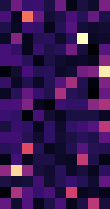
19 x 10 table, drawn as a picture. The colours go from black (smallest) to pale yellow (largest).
Mirror symmetry: none. Roughest part: bottom left. Slope: none. Histogram: skewed, a long tail of high values. Grain: fine. Stripes: none.
